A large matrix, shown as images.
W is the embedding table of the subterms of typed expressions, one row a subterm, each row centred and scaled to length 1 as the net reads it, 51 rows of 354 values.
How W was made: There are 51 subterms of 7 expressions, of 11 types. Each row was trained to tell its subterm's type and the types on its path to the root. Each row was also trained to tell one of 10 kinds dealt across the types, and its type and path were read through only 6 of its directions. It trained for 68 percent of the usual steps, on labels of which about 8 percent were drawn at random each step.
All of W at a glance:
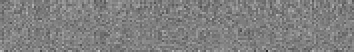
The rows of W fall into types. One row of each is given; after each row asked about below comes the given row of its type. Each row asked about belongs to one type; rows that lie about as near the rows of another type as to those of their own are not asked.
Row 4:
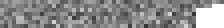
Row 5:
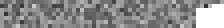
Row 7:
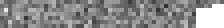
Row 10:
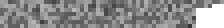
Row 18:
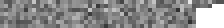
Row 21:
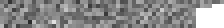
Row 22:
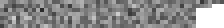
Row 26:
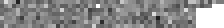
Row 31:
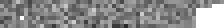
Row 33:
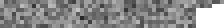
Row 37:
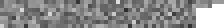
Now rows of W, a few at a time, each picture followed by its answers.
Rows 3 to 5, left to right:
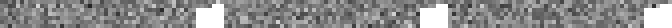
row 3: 7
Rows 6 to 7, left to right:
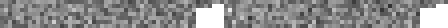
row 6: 7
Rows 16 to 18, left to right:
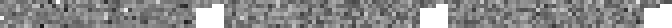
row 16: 37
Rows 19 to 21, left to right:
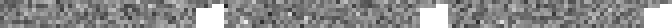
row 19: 18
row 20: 4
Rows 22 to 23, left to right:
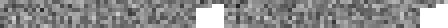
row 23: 26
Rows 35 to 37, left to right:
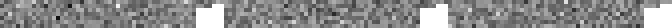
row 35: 26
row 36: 10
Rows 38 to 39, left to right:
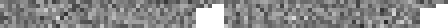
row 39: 7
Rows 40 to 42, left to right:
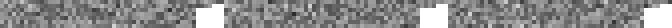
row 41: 10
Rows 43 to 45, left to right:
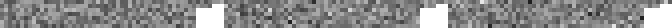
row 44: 31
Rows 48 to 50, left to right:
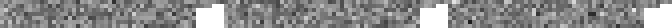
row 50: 37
